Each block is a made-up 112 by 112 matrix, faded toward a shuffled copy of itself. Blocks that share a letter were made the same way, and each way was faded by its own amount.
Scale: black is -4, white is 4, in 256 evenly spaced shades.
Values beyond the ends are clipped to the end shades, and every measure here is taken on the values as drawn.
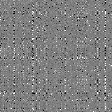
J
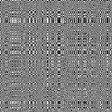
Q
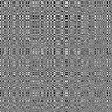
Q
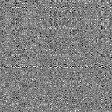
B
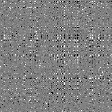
J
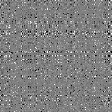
J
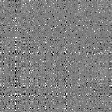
J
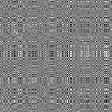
Q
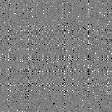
J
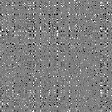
J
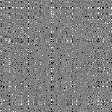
J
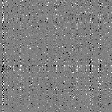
J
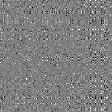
J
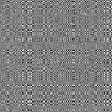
Q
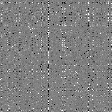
J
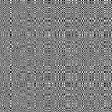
Q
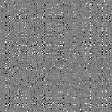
J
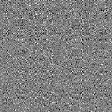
B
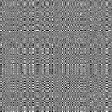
Q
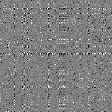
J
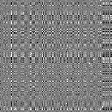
Q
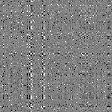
J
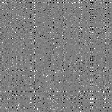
J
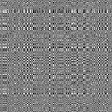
Q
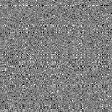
B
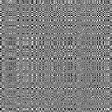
Q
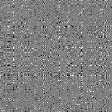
J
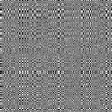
Q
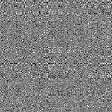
B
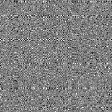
B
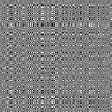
Q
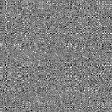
B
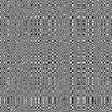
Q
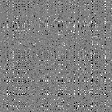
J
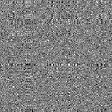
B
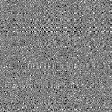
B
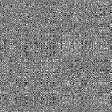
B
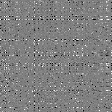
J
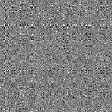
B
